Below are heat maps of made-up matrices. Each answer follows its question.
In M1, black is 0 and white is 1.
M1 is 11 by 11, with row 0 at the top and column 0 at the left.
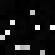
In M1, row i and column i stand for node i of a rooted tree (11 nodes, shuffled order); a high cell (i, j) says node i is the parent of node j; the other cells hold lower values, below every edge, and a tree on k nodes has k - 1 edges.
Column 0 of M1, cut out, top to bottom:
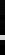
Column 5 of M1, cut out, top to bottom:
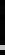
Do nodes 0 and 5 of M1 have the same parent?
no
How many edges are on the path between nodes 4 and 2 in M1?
1
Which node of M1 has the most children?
9
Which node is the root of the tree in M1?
9
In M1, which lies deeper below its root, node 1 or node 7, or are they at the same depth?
node 1
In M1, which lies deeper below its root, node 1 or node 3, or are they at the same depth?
node 1
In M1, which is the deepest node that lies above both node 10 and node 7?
5
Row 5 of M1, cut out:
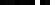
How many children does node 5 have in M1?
2
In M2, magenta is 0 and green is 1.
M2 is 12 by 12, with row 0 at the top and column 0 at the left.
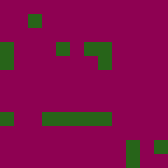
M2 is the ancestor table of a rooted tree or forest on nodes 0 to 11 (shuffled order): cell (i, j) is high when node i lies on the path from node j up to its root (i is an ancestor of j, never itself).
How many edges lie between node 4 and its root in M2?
2
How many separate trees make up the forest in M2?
3
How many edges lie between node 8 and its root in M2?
0
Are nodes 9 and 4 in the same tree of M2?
no
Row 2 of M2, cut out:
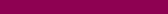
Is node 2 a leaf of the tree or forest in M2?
yes
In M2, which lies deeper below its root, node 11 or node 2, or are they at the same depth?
the same depth
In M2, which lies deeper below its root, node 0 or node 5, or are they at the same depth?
node 0
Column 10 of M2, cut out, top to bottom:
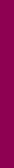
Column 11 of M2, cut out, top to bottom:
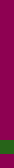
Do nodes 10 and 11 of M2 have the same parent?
no
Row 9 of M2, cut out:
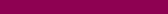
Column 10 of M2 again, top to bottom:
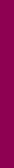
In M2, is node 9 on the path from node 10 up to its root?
no
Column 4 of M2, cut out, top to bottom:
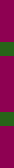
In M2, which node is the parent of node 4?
3
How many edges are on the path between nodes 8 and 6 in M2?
2
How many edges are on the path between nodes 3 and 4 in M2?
1
